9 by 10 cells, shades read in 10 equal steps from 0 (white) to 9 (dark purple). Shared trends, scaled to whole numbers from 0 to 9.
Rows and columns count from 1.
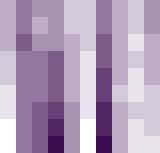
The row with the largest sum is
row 7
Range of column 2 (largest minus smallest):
1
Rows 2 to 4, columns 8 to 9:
3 2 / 3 1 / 3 2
